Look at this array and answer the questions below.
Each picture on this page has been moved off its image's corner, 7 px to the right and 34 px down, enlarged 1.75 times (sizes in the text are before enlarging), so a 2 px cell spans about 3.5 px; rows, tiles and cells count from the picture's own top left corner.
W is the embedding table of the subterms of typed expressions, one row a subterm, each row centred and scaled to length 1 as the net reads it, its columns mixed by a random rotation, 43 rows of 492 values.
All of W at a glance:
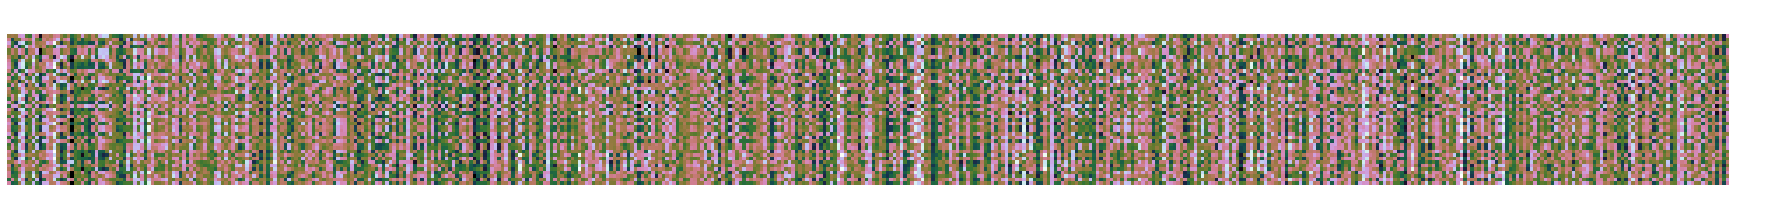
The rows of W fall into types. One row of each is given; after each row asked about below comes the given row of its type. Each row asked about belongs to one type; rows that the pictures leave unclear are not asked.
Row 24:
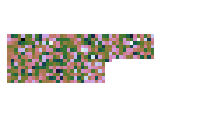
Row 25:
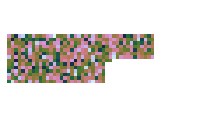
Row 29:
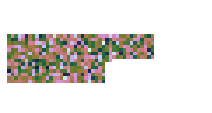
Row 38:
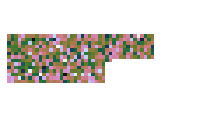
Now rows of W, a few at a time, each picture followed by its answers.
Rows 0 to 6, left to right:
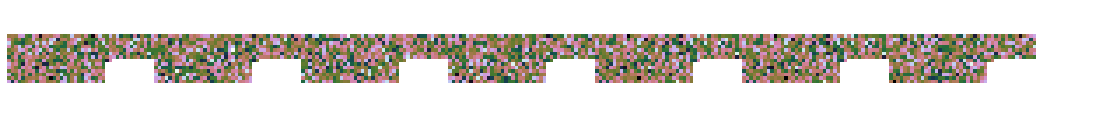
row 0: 24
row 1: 38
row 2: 25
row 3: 38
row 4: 29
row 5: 29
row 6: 24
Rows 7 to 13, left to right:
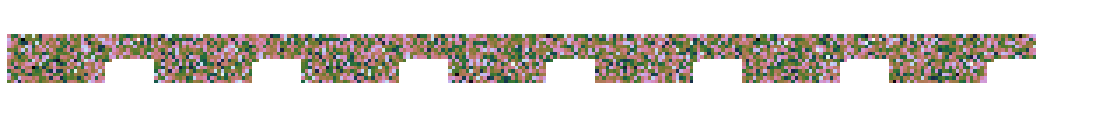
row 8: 25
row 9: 25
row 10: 38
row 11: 29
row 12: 24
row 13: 24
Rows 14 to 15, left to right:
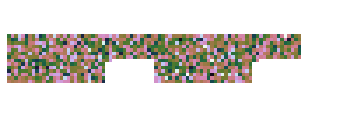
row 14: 29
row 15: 38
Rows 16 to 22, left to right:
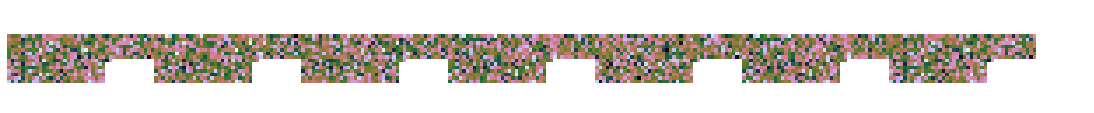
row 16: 24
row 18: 29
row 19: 25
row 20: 29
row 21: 25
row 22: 24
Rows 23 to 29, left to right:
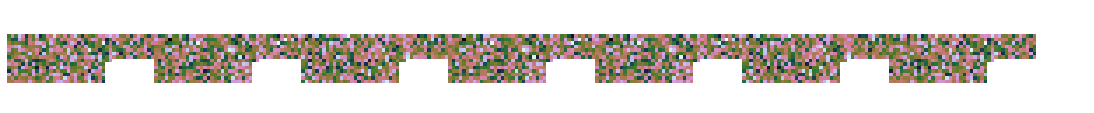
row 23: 29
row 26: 24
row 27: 24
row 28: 25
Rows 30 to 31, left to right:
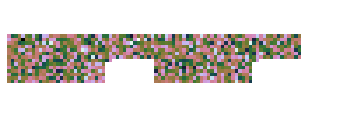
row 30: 24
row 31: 29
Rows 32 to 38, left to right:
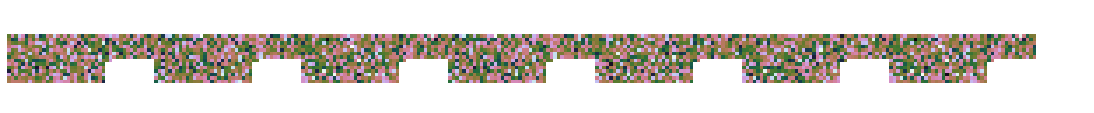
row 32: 29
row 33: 25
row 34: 38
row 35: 25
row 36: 38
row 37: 38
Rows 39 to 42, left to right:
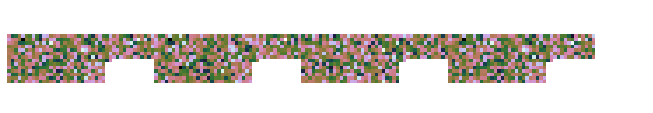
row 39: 24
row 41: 29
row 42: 24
